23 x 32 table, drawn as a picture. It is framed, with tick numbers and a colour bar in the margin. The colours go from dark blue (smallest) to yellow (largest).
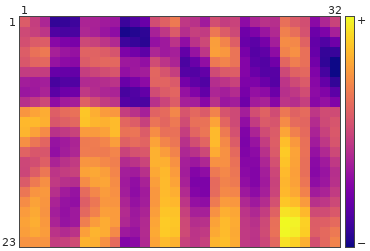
Average level on the scale: 50%. Stripes: upright, repeating 5 times. Seam: horizontal, 40% of the way down, the bottom part higher. Rings: centred on the bottom left.
